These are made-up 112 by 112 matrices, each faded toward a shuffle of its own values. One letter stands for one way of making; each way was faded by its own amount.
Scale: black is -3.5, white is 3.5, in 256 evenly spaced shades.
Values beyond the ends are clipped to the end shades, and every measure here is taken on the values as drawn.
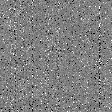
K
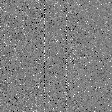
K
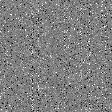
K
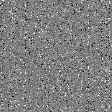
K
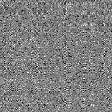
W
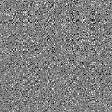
W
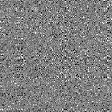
W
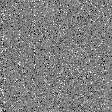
K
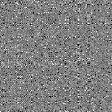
W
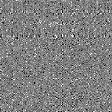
W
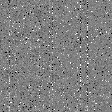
K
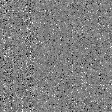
K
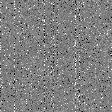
K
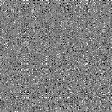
W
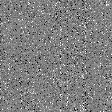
K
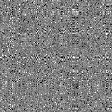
W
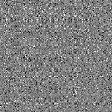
W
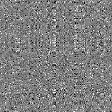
W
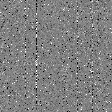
K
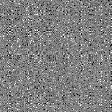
W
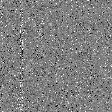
K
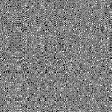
W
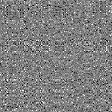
W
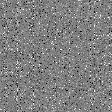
K
